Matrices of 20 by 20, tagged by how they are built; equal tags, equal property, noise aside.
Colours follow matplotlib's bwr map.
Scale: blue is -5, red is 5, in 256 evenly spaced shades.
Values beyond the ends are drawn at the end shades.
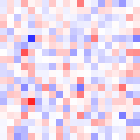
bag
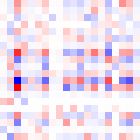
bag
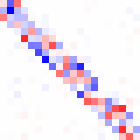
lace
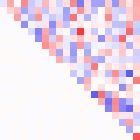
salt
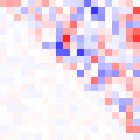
salt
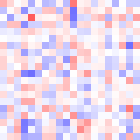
bag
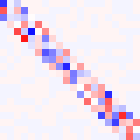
lace
